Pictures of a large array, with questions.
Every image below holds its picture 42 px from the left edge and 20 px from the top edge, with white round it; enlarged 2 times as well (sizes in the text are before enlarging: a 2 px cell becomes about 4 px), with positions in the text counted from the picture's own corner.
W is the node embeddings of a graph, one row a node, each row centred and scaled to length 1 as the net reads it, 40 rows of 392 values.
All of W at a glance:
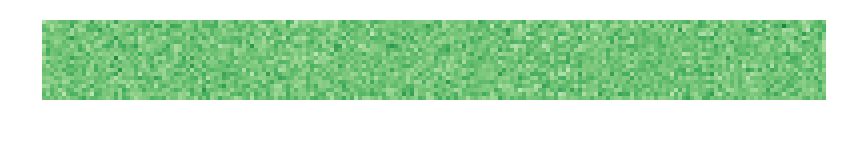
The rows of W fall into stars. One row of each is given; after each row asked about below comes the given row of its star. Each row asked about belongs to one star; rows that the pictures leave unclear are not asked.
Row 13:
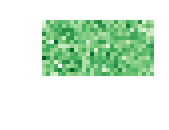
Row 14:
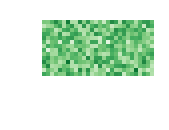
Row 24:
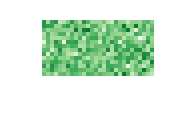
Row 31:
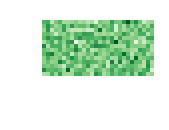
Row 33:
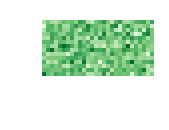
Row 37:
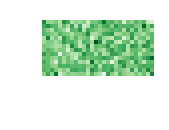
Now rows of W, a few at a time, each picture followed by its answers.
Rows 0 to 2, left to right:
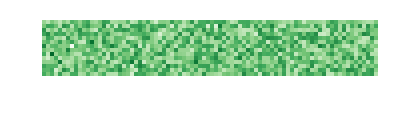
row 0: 24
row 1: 37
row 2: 31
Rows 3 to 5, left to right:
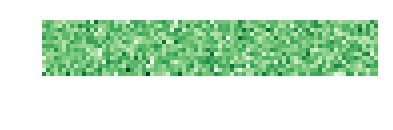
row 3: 31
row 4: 13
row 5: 24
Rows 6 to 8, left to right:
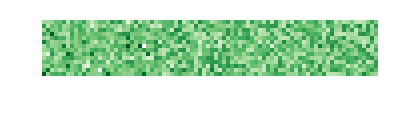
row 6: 33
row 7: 13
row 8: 24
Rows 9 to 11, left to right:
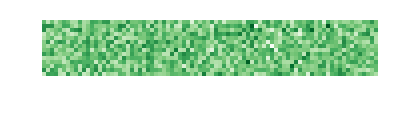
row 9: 37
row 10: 33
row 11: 24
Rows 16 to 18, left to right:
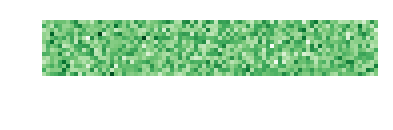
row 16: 33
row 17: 31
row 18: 24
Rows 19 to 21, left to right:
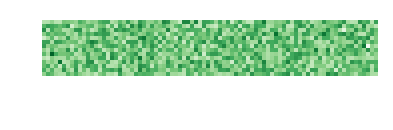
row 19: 37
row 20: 24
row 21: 33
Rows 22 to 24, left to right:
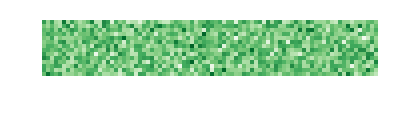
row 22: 24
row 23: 37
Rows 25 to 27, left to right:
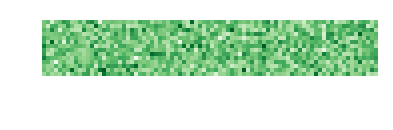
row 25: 13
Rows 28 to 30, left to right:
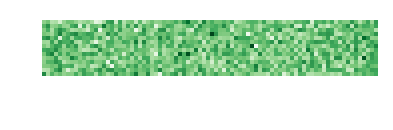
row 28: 31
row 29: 33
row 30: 37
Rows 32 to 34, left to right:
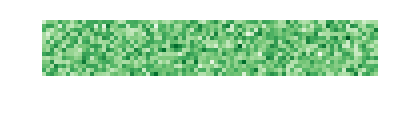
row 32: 37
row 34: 31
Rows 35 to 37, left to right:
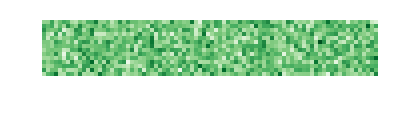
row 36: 37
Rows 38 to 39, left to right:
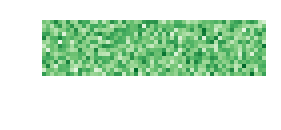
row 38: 14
